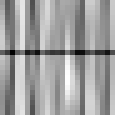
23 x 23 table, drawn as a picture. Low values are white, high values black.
Slope: none. Ninth with the lowest average: bottom middle. Calmest part: top middle. Grain: streaks running down. Ninth with the highest average: middle right. Odd lines: row 11. Stripes: upright, repeating 5 times.
